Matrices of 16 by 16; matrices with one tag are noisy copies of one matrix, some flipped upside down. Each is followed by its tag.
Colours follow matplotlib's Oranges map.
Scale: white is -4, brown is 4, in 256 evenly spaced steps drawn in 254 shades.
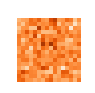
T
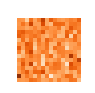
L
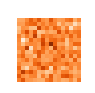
T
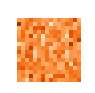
L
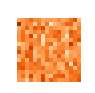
L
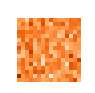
L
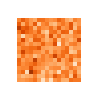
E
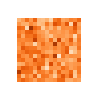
E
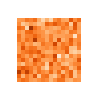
E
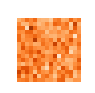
E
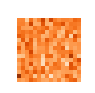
L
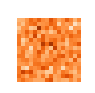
T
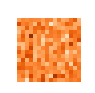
L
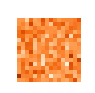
L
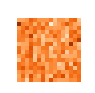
L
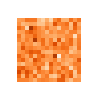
E
